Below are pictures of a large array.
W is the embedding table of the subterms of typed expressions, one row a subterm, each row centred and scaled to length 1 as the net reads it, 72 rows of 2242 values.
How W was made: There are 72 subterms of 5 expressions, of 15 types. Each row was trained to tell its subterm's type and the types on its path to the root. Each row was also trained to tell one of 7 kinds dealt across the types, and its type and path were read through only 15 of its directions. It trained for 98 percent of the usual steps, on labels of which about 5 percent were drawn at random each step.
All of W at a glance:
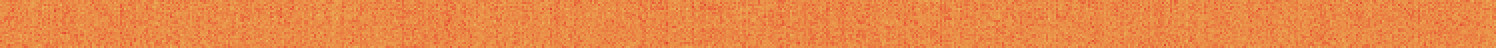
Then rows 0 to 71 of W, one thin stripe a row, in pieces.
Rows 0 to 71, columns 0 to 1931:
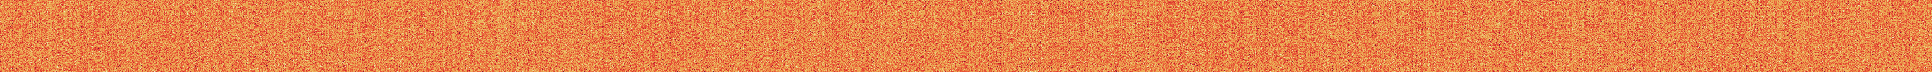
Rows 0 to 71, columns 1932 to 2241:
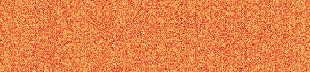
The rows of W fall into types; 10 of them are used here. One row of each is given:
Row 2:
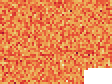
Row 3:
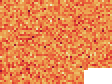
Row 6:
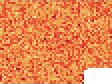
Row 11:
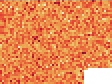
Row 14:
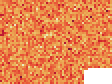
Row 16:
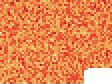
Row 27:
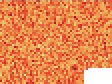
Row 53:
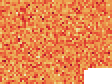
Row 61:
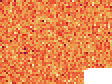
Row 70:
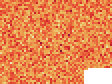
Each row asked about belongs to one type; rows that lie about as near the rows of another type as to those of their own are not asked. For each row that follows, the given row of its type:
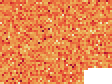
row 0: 61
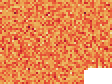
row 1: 3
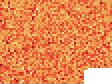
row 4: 3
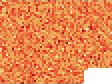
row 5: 27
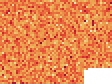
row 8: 61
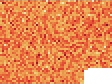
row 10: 11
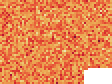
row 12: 14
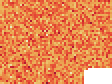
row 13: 14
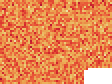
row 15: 27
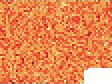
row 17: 11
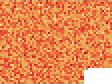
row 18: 2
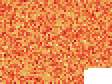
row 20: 6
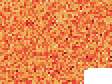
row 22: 3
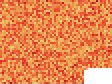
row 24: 3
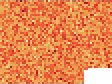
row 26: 14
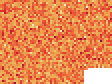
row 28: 16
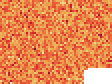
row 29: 3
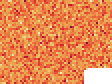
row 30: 53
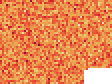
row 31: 27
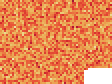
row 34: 27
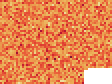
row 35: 53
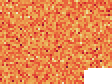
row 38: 70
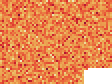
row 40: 61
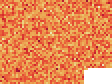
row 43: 11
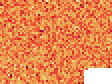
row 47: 6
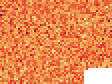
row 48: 27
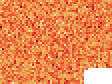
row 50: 6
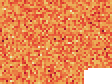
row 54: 14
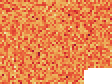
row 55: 16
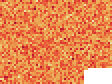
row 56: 53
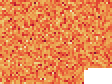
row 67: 6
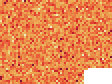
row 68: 61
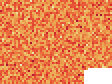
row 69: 70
